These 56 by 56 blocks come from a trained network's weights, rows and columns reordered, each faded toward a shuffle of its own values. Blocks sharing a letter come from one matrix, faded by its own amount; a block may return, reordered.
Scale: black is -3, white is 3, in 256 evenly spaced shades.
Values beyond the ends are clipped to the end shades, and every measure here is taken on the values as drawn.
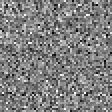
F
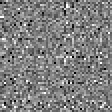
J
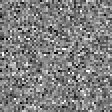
F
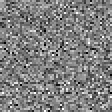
F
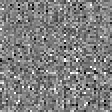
J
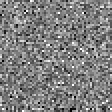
F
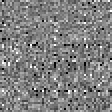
J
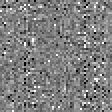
J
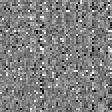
J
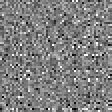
J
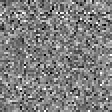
F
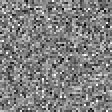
F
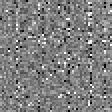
J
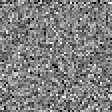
F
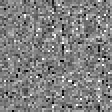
J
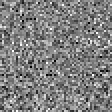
F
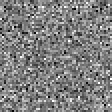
F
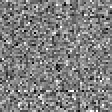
F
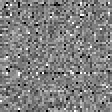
J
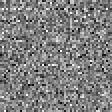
F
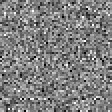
F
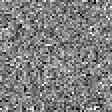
F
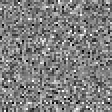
F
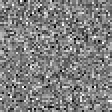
F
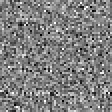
F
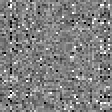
J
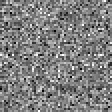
F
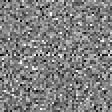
F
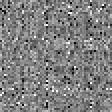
J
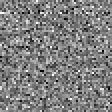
F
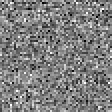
F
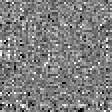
J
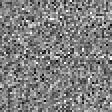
F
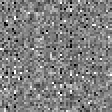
J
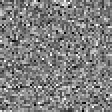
F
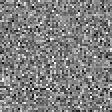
F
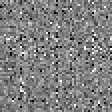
J
